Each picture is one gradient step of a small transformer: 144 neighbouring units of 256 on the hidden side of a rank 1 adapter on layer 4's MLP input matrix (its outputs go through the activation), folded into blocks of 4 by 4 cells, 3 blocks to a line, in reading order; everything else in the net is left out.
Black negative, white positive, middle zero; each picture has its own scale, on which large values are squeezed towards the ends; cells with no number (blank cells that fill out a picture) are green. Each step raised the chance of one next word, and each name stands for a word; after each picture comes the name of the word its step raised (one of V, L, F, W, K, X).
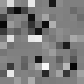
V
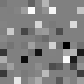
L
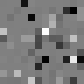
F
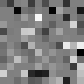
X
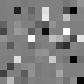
V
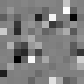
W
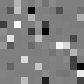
F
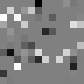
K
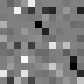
X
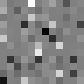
F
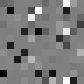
X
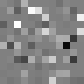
L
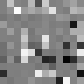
K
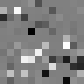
F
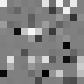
W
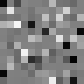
K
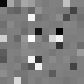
V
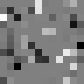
X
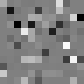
L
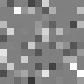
V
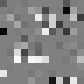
K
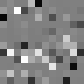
F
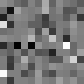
L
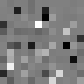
W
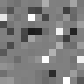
X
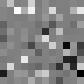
K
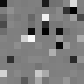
V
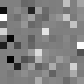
X
